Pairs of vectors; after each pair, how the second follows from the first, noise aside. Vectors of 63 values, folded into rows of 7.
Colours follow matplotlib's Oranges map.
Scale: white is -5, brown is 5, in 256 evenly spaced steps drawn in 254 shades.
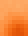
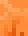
partly zeroed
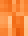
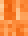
reversed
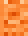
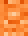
negated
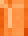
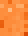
partly zeroed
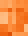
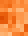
negated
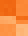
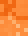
partly zeroed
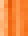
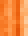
reversed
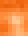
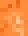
partly zeroed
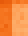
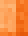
reversed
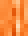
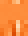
partly zeroed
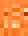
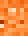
reversed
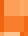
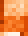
scaled up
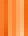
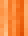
negated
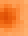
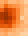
scaled up
